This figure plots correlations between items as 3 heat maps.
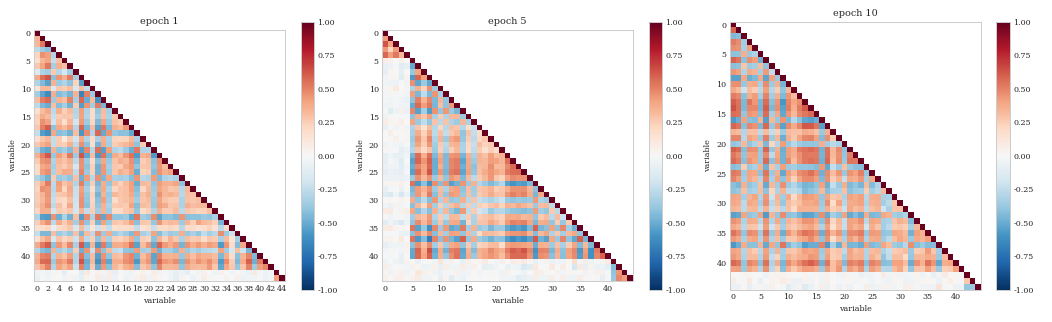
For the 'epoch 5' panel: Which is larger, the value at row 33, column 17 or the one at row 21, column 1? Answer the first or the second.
the first
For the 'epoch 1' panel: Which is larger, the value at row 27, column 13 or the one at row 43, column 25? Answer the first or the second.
the second
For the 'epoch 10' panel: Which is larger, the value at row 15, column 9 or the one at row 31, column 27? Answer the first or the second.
the second
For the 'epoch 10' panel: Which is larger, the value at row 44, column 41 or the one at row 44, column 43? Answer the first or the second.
the first
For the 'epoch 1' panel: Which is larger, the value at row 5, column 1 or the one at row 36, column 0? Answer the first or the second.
the first
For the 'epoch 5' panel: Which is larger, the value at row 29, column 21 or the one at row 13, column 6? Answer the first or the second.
the second
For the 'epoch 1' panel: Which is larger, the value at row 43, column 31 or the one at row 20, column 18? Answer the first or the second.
the first
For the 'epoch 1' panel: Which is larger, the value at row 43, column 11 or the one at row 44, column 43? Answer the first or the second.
the second
